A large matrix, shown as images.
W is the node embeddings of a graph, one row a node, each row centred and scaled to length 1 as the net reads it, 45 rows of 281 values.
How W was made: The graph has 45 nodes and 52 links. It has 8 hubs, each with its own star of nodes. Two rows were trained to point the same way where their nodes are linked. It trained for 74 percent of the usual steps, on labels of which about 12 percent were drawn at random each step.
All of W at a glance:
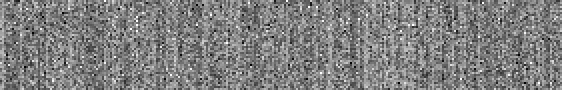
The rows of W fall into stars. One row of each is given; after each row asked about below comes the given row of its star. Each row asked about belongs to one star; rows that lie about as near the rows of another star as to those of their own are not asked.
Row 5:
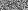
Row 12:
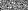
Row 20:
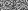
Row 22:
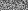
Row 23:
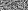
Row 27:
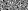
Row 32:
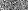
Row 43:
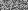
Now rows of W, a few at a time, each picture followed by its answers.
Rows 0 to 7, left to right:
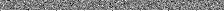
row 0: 20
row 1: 20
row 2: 27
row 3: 5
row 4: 23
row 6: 22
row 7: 22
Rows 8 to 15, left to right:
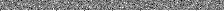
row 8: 5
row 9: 32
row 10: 43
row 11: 12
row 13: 5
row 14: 20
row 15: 43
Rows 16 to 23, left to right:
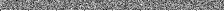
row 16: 27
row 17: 32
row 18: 5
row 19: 43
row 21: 22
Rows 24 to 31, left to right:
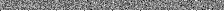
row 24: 27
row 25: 12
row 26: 32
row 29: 27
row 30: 12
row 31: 12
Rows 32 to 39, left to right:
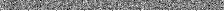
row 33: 32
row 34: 22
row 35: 43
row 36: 27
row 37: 43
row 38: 43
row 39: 12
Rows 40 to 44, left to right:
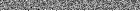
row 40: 23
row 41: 27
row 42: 22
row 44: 32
